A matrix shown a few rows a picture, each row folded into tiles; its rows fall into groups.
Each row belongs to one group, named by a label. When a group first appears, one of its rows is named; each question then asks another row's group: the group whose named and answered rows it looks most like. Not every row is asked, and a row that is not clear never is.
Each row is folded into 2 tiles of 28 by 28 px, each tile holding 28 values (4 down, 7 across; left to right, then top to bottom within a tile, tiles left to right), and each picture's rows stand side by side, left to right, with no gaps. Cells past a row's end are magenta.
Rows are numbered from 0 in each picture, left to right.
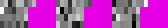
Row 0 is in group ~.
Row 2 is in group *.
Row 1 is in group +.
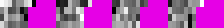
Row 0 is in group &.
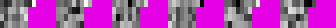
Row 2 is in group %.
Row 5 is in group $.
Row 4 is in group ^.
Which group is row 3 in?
&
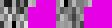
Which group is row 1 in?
~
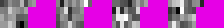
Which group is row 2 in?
^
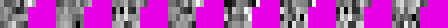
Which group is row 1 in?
*
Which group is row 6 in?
^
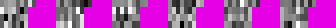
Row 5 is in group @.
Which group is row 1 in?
$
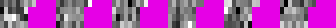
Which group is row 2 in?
%
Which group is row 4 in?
~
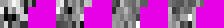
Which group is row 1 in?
~
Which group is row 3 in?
+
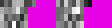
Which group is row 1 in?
$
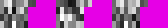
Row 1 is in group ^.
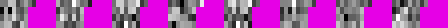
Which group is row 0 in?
^
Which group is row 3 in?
^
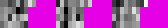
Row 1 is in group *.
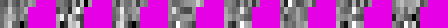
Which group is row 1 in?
@
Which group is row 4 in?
@
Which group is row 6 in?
@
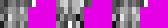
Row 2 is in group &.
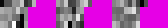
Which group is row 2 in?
$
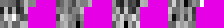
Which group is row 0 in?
^
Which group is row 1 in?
*
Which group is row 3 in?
%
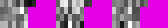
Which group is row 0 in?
$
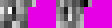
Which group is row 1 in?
$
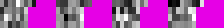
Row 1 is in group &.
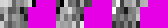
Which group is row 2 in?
~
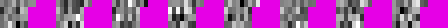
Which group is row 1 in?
+
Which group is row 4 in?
%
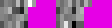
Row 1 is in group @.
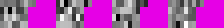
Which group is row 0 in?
^
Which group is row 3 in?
@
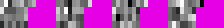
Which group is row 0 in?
~
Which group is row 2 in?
%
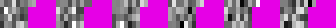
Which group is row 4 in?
%
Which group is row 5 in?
@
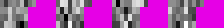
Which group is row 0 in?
*
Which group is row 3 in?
@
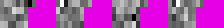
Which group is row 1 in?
~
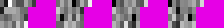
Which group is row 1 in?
%
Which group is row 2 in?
*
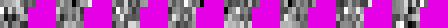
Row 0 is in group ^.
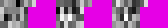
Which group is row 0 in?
%
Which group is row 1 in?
^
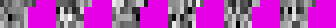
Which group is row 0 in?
&
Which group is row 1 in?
^
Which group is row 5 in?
^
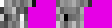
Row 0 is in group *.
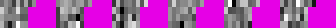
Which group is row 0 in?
@
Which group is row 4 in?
~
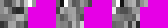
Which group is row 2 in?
~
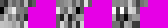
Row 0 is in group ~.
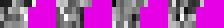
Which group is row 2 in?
*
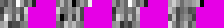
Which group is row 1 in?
%
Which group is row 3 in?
&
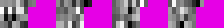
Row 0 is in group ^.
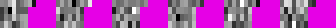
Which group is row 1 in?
%
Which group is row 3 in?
&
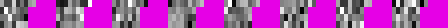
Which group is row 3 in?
*
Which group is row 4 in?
~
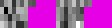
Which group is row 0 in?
+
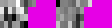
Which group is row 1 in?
*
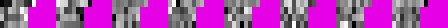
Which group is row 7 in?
&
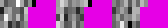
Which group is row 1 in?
&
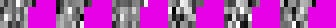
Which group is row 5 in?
$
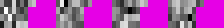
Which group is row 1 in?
~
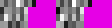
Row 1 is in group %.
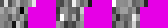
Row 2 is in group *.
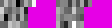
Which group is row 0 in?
%
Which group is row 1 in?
@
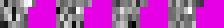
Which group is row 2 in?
*
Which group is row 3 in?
$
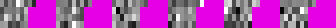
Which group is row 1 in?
@
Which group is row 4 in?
~
